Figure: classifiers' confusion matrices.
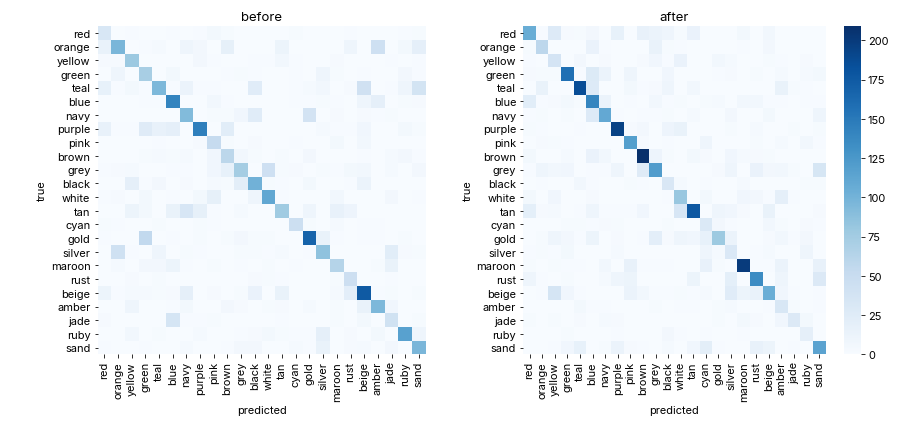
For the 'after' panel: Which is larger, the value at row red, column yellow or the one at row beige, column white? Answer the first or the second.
the first
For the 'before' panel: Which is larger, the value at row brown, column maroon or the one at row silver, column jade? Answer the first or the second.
the second
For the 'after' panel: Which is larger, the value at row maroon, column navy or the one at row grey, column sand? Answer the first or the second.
the second
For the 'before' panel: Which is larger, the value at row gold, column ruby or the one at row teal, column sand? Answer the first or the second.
the second
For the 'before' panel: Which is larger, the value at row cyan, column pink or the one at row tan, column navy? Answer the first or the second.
the second
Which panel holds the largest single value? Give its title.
after
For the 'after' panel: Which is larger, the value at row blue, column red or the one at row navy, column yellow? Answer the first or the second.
the first
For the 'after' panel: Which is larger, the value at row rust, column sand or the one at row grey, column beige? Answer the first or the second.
the first
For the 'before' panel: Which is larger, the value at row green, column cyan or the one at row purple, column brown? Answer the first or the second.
the second
